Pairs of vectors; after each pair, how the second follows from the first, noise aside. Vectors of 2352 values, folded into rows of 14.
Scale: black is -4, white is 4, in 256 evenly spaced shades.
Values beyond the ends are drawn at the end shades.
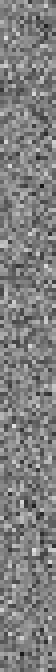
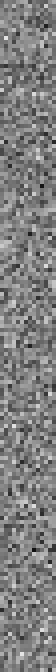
sign-scrambled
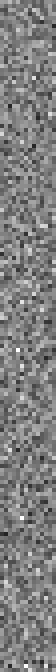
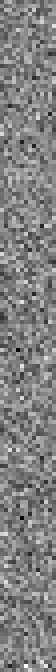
sign-scrambled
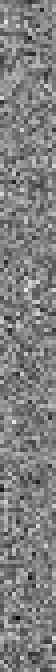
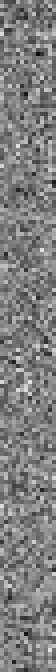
reversed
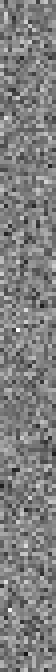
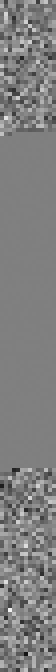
partly zeroed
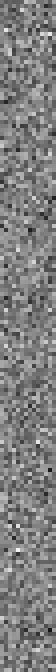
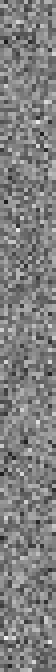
reversed
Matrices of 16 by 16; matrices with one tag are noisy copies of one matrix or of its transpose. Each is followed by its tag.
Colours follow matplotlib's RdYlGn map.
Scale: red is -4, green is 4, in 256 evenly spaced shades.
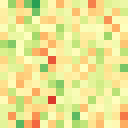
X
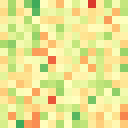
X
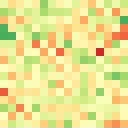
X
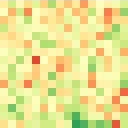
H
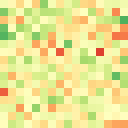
X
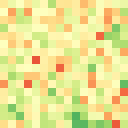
H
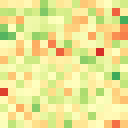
X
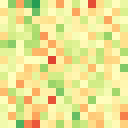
X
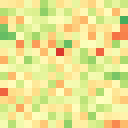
X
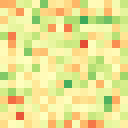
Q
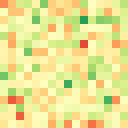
Q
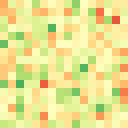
Q
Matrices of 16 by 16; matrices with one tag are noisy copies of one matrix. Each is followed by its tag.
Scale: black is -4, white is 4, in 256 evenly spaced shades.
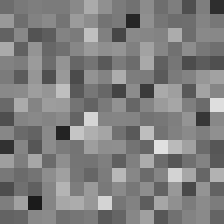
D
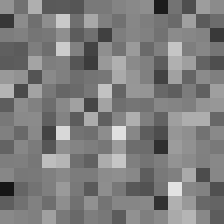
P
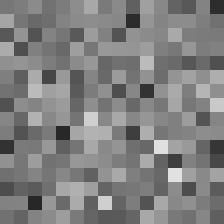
D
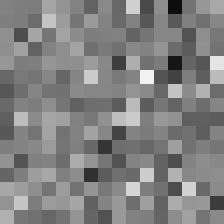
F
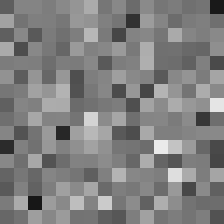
D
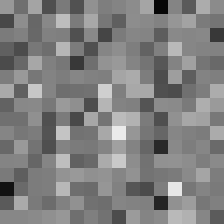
P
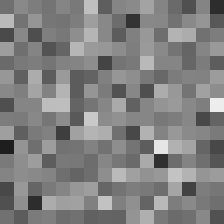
D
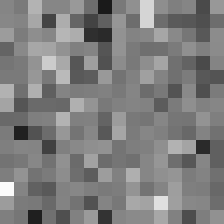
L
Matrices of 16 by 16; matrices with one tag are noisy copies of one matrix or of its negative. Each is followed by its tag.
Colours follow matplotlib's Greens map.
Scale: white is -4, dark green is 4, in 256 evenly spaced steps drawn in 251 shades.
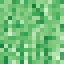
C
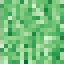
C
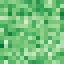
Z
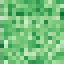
Z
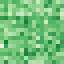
Z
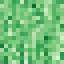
C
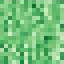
C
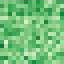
Z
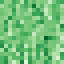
C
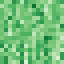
C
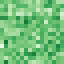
Z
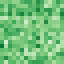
Z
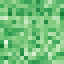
Z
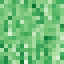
C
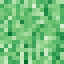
C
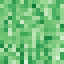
C
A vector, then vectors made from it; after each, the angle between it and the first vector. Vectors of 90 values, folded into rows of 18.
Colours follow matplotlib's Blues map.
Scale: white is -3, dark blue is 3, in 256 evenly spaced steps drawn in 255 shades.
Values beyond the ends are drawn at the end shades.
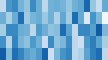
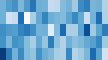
partly aligned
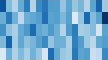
nearly opposite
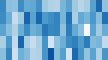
partly opposed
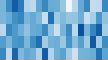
partly aligned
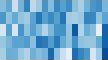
partly opposed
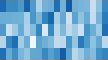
orthogonal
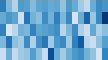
nearly opposite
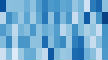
nearly opposite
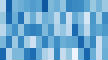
orthogonal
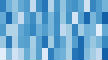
nearly opposite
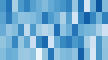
partly opposed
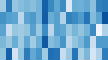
partly opposed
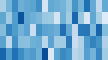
nearly parallel
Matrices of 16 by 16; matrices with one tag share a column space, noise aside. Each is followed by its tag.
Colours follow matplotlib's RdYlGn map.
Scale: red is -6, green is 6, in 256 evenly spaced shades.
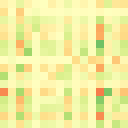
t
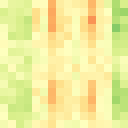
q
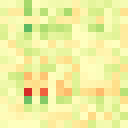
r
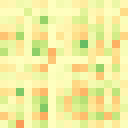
t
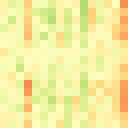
q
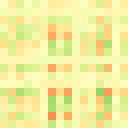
t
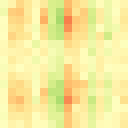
q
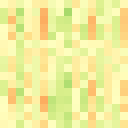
q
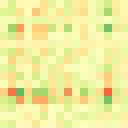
r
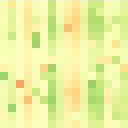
q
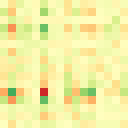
r
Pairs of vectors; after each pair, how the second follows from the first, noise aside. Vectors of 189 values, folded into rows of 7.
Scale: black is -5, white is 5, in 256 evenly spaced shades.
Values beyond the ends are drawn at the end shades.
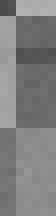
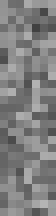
shuffled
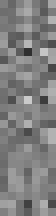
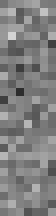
shuffled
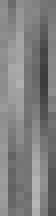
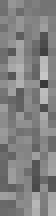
sign-scrambled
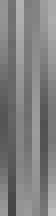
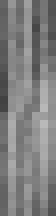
wrapped around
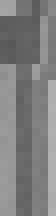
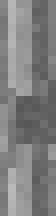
wrapped around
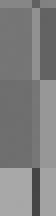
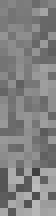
sign-scrambled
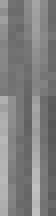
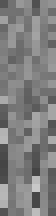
sign-scrambled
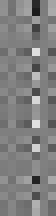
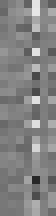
sign-scrambled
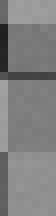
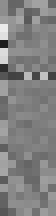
sign-scrambled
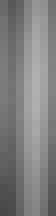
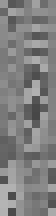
sign-scrambled
